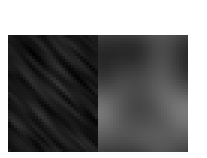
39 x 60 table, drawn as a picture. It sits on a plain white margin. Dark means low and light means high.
It is made of 1 by 2 panels. Panel 1,1: very low, slanting down to the right, faint in contrast. Panel 1,2: low, smooth.
